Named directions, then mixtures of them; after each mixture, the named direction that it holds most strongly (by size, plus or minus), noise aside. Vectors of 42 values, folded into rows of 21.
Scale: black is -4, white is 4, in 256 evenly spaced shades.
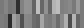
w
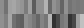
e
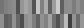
w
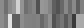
w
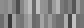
w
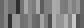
w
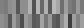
w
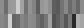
w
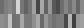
w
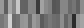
w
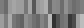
e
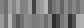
e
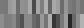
e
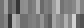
w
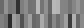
w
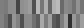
w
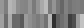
e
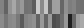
e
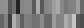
w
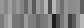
e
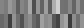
w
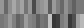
e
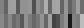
e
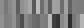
e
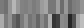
e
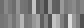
e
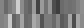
w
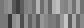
w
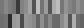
w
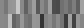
w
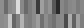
w
